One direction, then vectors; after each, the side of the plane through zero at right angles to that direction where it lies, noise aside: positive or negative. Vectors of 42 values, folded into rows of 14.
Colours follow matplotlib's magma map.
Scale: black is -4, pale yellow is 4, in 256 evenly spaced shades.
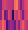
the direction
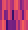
positive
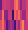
positive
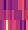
negative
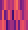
positive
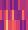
negative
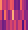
negative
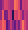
positive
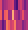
negative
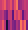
positive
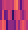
positive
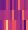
negative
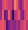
positive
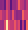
negative
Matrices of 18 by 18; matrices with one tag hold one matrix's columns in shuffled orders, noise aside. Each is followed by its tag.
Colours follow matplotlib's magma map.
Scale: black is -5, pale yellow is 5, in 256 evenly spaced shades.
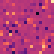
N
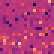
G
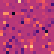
N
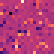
N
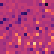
G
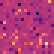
G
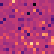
G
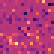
G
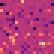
G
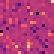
N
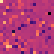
N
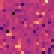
N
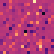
N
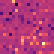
G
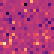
G
